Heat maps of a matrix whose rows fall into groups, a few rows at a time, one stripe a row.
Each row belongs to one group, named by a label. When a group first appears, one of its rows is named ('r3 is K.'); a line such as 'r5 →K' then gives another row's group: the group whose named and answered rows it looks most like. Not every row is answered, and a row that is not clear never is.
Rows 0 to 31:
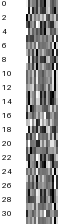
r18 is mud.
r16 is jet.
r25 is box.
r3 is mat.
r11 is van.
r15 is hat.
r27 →mat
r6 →van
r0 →mud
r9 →box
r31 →van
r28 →mat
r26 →box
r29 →van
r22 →mat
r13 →mat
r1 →mud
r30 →jet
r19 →van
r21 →hat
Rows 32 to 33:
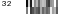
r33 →hat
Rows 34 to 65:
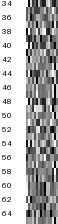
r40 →mud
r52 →mat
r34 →mud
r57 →van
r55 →mat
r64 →mat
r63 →mud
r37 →box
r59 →box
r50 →van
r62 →hat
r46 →van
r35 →hat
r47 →van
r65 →van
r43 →van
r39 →mat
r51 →hat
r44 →hat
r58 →box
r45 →box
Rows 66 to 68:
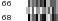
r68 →mud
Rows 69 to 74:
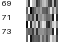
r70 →hat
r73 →box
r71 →box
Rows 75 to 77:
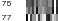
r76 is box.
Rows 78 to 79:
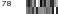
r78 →mat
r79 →box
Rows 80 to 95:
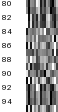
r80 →mat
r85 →van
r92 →mat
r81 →mat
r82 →mud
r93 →mat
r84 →jet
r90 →mud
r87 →box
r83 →mud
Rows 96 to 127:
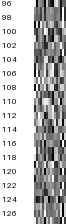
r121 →jet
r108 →jet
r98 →box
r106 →jet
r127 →box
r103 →box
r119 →jet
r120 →box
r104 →mat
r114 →mud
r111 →jet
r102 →hat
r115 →van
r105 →jet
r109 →mud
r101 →mud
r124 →mat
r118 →mud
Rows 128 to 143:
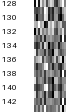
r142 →box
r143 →van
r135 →mud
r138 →box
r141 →mud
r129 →mat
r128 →jet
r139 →mud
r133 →box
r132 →jet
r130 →mat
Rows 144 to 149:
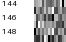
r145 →jet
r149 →mat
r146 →mud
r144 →van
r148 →jet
